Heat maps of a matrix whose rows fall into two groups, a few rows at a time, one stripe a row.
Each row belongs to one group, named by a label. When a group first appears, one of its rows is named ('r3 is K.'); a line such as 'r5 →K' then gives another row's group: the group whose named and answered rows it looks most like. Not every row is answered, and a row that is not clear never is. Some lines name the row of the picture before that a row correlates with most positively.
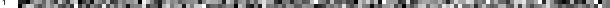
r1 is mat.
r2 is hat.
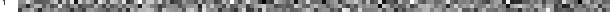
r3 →hat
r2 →mat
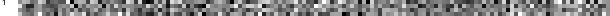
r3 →mat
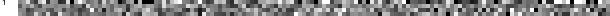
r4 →mat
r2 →hat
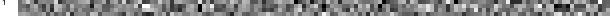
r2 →mat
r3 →mat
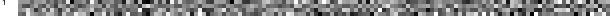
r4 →hat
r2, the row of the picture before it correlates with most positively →2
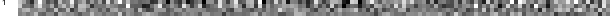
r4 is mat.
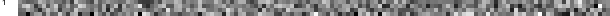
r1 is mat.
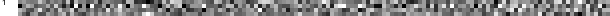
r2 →hat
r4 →mat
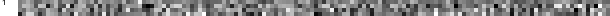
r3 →hat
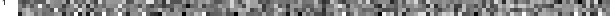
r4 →hat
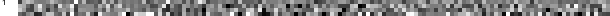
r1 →hat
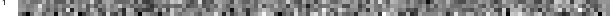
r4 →mat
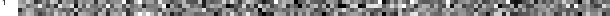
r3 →hat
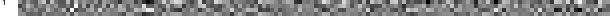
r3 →mat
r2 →hat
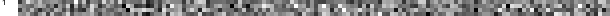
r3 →hat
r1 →hat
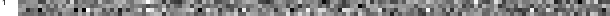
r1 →mat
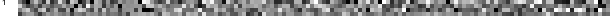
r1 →mat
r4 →hat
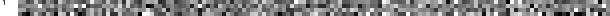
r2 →hat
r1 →mat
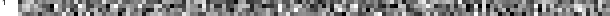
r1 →hat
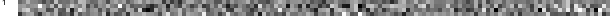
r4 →hat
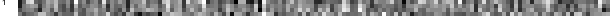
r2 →hat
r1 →hat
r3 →hat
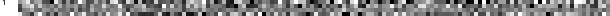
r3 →hat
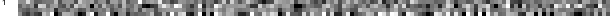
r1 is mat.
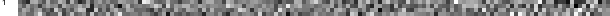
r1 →mat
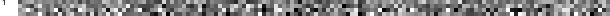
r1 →hat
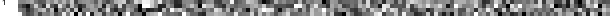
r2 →mat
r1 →mat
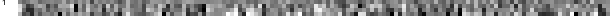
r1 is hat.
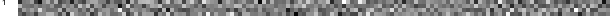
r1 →hat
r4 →mat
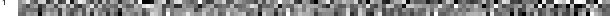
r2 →mat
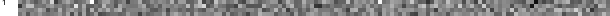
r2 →hat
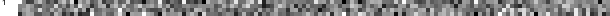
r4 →hat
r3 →hat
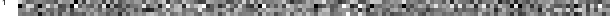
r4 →hat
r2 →hat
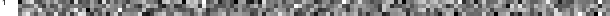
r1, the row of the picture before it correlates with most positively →2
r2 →mat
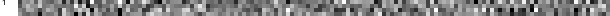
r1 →hat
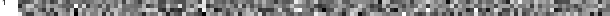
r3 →mat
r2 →hat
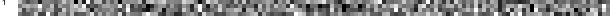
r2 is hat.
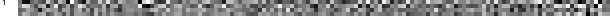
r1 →mat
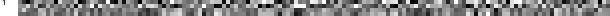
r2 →mat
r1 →mat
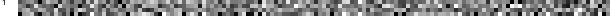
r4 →hat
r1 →hat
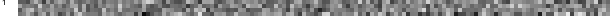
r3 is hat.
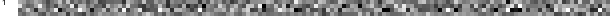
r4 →mat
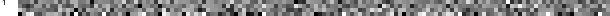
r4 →hat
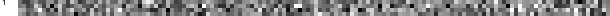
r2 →mat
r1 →mat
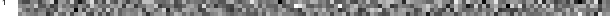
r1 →mat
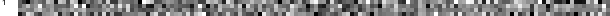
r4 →hat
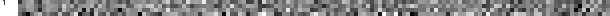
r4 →mat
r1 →hat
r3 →hat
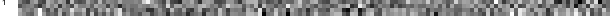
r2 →hat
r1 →mat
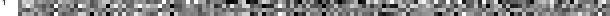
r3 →mat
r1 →hat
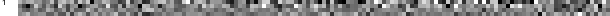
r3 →mat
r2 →mat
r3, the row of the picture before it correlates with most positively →3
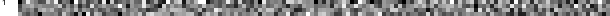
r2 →hat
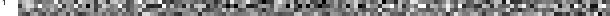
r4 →mat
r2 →hat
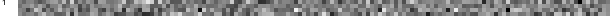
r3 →mat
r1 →mat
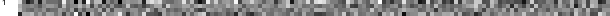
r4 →hat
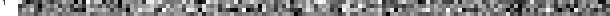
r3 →hat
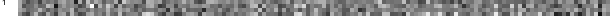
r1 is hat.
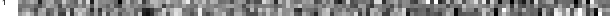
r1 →hat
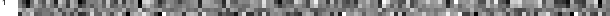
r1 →mat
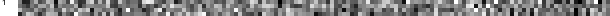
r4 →hat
